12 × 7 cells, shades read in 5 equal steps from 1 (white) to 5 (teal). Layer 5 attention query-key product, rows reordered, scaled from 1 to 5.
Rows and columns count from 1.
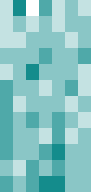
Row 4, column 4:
4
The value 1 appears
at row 1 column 3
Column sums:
38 35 38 39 41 34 33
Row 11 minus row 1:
1 -3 3 -1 2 0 1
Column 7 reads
2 3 3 4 2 2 3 2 3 3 3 3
